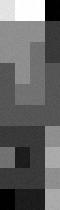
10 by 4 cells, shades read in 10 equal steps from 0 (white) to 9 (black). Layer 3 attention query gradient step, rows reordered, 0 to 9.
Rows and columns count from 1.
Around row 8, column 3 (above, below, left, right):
7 7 8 3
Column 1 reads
1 4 4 6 6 6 7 5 7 9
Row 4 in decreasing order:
6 6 5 4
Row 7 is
7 7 7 4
